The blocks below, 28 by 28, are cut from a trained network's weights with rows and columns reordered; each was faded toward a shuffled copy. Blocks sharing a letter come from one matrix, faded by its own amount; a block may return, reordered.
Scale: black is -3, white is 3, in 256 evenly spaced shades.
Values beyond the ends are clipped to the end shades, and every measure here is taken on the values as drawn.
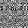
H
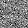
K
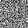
K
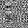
H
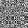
H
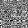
H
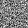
K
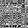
H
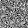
K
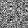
H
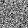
K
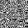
H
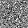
K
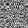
H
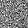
K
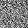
K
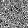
K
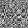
H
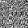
H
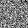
K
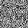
K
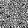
K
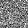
K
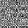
H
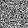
K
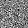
K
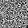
K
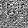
H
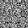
H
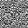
H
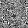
K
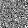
K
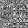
H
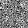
K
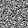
K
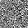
K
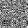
H
